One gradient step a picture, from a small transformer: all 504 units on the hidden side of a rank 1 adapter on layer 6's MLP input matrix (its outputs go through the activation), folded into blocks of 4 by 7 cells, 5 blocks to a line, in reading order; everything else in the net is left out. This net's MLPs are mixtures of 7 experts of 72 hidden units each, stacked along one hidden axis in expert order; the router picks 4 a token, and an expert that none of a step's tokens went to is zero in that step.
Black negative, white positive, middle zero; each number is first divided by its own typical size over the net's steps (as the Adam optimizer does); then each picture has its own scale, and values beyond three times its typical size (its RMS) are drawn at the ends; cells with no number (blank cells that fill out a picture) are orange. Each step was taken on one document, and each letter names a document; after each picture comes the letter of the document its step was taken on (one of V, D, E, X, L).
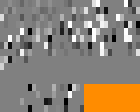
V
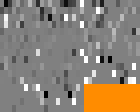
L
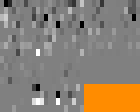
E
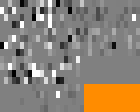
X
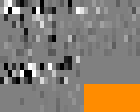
X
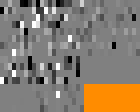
X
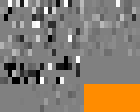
X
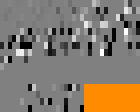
V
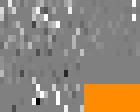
E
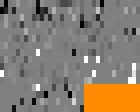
L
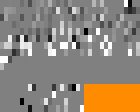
V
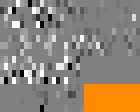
X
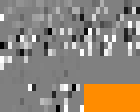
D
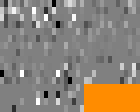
E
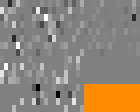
E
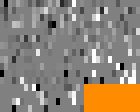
L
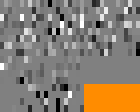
D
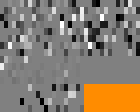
D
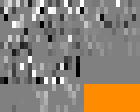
X
